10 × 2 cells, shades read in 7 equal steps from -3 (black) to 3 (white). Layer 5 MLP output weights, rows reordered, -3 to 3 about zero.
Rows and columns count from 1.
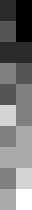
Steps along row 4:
down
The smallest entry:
-3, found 2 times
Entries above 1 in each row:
0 0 0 0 0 1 0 0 1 1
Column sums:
-2 -2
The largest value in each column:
2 3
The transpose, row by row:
-2 -1 -2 0 -1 2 0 1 0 1 | -3 -3 -2 -1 0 0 1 1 2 3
